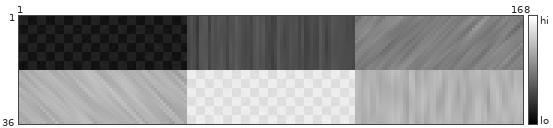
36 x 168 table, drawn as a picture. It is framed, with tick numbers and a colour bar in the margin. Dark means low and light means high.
The table splits into 2 rows of 3 panels. Panel 1,1: very low, checkered, faint in contrast. Panel 1,2: low, streaked downward, faint in contrast. Panel 1,3: middling, slanting up to the right, faint in contrast. Panel 2,1: high, slanting down to the right, faint in contrast. Panel 2,2: very high, checkered, faint in contrast. Panel 2,3: high, streaked downward, faint in contrast.
